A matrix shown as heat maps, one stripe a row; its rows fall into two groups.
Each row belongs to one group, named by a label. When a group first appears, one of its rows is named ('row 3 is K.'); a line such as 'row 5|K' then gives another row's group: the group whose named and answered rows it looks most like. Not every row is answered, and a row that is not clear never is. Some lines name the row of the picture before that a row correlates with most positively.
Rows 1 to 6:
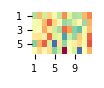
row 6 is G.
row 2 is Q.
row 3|G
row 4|Q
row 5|Q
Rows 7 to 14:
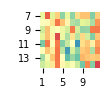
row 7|Q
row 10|Q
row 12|Q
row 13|Q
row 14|Q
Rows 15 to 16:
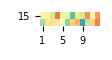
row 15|Q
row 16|G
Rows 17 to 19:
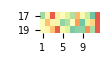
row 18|G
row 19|Q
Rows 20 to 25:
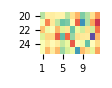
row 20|G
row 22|Q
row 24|G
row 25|Q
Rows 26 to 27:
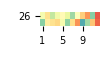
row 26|Q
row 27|G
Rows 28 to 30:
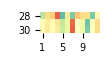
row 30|G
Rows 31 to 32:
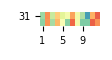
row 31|G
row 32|G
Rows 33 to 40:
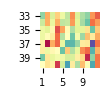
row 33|G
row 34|G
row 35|Q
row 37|Q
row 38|Q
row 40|Q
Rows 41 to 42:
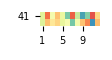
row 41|G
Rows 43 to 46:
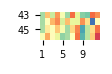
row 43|G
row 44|Q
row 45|G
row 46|G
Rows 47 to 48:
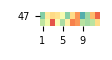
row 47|G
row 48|G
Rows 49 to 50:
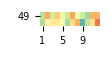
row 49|G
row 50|G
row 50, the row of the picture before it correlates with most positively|47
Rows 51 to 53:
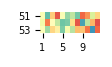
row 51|Q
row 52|G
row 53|Q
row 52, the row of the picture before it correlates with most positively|50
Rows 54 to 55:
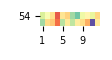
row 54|Q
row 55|Q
